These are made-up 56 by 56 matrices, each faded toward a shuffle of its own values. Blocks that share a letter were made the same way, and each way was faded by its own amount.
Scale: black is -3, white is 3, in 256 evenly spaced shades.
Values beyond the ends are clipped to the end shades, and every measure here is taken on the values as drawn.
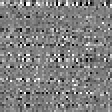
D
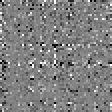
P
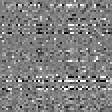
D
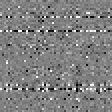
D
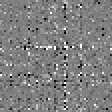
P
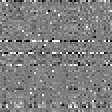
D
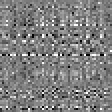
D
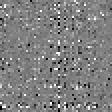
P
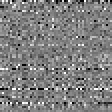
D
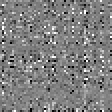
P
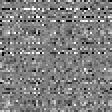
D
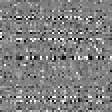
D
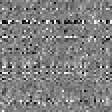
D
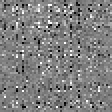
P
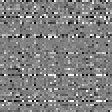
D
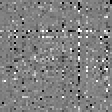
P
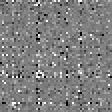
P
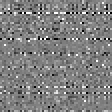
D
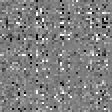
P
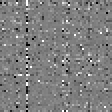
P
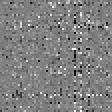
P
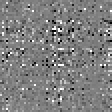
P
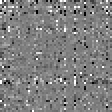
P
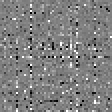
P
